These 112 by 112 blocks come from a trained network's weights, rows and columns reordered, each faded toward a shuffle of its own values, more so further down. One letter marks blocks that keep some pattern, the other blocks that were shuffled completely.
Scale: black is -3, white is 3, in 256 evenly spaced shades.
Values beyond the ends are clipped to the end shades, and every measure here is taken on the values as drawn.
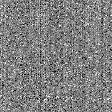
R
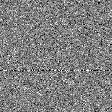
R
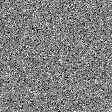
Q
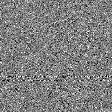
R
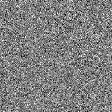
R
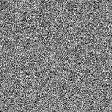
R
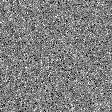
Q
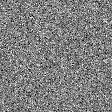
Q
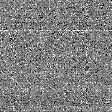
R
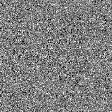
R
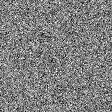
Q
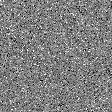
Q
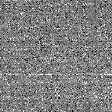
R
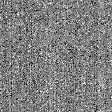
R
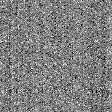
R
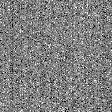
R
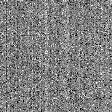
R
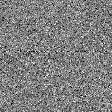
R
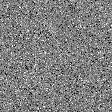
Q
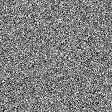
Q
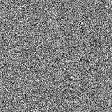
R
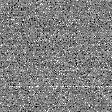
R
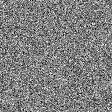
Q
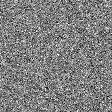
Q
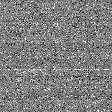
R
